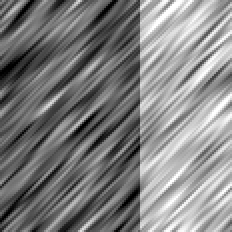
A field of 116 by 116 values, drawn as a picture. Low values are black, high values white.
Grain: diagonal, up to the right. Average level on the scale: 50%. Seam: vertical, 60% of the way across, the right part higher.
